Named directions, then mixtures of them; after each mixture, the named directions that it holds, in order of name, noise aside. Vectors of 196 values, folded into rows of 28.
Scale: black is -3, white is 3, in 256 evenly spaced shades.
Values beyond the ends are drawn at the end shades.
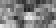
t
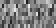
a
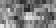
t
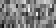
a, t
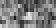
a, t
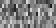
a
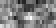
t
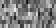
a, t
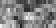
t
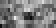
t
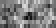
a, t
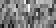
a, t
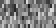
a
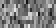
a, t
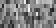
a, t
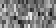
a, t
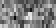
a, t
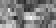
t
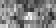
a, t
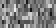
a, t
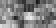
t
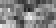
t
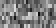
a, t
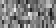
a, t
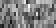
a, t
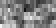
t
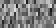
a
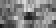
t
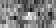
a, t
